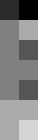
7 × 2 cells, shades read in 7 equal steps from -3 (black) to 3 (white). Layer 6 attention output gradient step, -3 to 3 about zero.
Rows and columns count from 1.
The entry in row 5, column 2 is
-1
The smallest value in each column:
-2 -3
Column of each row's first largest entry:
1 2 1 1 1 1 2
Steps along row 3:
down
